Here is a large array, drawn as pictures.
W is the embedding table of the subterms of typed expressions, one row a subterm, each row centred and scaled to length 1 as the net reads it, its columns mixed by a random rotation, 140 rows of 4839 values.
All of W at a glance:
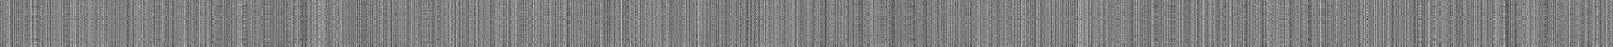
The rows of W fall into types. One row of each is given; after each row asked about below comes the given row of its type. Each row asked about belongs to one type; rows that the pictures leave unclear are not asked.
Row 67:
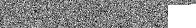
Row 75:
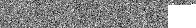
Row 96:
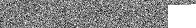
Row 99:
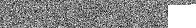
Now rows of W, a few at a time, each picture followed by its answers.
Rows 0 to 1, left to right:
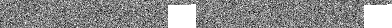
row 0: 96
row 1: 75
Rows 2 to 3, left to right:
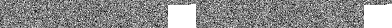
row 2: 67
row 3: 67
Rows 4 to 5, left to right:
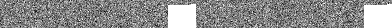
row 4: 67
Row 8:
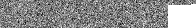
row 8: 75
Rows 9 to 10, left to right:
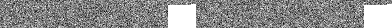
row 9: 99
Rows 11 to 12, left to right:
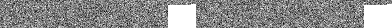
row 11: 99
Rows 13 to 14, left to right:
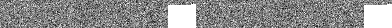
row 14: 99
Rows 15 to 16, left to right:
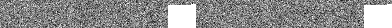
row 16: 96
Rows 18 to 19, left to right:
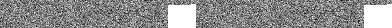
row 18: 96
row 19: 96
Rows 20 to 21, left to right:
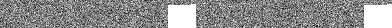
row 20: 96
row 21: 99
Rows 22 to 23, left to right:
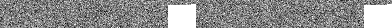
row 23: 96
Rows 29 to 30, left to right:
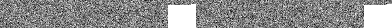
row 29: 96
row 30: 67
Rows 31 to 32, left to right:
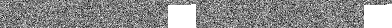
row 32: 67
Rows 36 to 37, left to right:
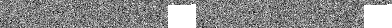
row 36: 75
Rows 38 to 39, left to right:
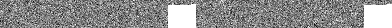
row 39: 67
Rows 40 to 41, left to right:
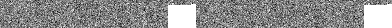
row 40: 75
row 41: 75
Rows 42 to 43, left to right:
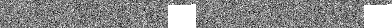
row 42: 75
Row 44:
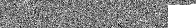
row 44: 67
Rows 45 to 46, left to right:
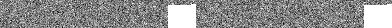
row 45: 75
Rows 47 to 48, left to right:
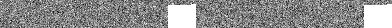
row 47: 75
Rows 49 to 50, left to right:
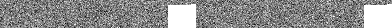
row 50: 99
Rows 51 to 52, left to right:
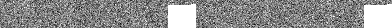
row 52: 99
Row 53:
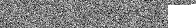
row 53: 96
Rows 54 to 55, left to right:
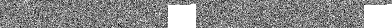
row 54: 67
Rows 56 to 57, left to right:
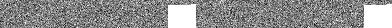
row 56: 96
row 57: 67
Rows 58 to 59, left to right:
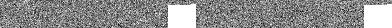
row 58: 67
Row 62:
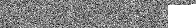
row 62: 99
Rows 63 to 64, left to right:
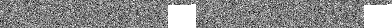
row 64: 75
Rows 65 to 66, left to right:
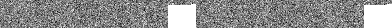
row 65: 75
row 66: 67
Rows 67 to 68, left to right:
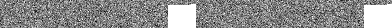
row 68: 96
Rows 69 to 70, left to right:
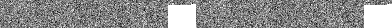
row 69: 75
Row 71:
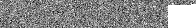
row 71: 75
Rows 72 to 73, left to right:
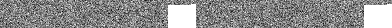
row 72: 96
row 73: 99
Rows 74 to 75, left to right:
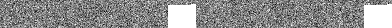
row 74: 99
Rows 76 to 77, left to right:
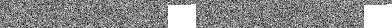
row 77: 99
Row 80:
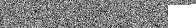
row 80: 67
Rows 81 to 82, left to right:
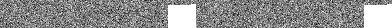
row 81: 96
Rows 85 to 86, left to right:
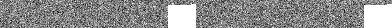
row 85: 75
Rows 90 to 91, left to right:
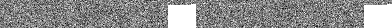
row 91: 99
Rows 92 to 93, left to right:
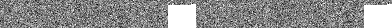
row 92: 75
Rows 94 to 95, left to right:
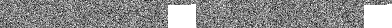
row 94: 96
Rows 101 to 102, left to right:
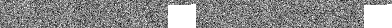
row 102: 96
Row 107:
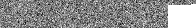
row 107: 75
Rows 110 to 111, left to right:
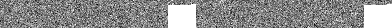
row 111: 67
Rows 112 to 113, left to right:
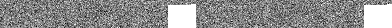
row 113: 99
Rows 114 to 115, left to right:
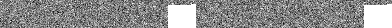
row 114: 75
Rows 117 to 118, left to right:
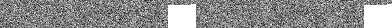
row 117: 96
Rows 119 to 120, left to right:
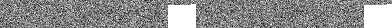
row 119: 96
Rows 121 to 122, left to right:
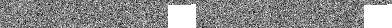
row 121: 75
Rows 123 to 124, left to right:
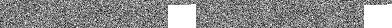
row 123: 96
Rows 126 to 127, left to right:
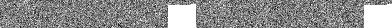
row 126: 67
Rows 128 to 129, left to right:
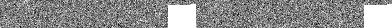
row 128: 67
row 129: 75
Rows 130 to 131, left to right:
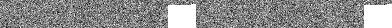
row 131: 67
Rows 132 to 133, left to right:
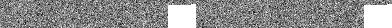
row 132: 75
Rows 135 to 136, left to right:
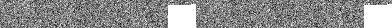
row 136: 75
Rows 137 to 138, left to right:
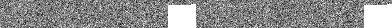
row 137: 75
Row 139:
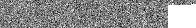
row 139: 75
